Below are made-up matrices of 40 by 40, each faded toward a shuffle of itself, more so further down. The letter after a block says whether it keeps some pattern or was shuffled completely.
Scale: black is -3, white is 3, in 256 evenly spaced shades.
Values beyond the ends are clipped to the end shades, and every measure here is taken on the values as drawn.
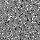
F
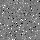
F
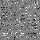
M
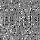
M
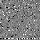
M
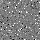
F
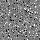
F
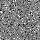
F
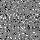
M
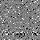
M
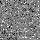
F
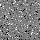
F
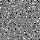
M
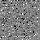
M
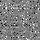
M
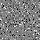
M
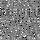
M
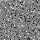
F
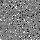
F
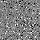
M
